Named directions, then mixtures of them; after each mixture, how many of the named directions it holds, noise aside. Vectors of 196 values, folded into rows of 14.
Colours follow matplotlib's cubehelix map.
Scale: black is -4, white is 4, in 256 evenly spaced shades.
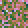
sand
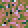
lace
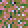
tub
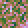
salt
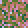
two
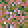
three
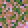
one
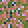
two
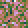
three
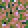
one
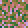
two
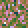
two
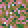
three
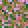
one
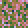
one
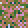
three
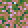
three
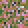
three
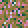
two
